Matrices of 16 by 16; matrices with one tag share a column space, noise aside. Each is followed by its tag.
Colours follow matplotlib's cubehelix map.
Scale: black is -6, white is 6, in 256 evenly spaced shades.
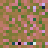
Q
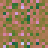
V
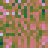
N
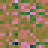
V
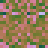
V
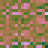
V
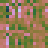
N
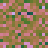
V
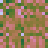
N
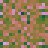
V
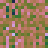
N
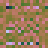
Q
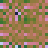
V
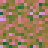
V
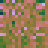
N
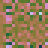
V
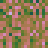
N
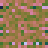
Q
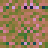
Q
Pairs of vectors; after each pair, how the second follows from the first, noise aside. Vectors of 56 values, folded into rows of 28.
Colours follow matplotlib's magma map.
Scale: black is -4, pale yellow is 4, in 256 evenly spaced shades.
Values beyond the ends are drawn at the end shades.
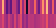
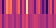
negated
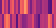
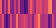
negated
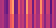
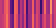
negated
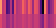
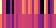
scaled up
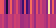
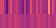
shrunk
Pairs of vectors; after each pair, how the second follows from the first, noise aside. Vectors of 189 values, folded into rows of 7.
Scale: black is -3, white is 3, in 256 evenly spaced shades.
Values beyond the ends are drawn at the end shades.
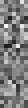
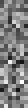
reversed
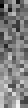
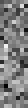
shuffled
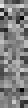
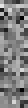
copied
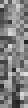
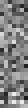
shuffled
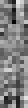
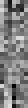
reversed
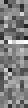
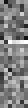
copied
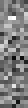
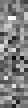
copied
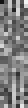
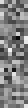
shuffled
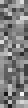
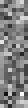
copied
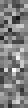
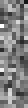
shuffled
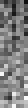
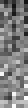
copied
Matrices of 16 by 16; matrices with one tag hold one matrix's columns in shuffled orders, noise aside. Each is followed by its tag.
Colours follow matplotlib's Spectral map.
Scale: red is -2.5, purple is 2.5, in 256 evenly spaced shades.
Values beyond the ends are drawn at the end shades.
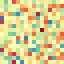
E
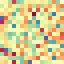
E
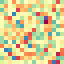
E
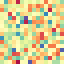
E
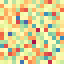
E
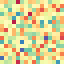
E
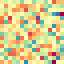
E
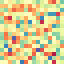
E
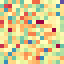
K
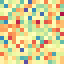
K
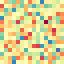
K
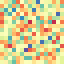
K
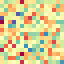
E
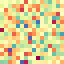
E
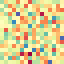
E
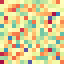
E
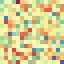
E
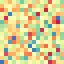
E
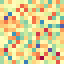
E
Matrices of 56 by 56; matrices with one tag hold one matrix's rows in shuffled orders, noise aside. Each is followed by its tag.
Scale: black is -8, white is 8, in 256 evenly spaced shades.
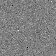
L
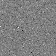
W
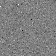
W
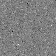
L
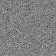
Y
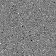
W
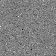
W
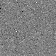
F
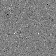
Y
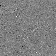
F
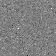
L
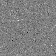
L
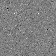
Y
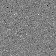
Y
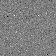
Y
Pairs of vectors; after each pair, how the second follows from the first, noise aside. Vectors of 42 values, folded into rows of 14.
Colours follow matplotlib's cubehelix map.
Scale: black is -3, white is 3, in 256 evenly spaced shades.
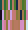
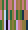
wrapped around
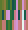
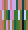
negated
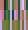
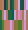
sign-scrambled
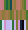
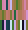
sign-scrambled
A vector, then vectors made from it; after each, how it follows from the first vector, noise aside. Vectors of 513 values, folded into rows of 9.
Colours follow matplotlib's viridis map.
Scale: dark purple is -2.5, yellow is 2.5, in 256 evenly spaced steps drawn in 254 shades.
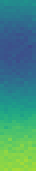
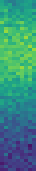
negated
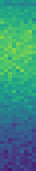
negated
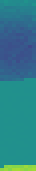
partly zeroed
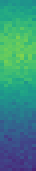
negated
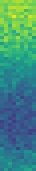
reversed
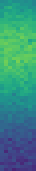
negated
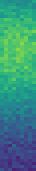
negated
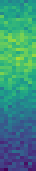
negated
